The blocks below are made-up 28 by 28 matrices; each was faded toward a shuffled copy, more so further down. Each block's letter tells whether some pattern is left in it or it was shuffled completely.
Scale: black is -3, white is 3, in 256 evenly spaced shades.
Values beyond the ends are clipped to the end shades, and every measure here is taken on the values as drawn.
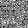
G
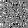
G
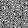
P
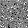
P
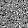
P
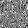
G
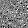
P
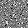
P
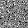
G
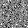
P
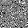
G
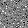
P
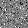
P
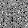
G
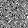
P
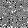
G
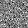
G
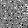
G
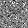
P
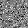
G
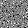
P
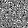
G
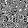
G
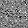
G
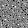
P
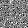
P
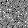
P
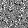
P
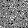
P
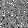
G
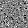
G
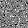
G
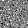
P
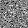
P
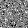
G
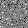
G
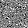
P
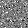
P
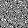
P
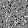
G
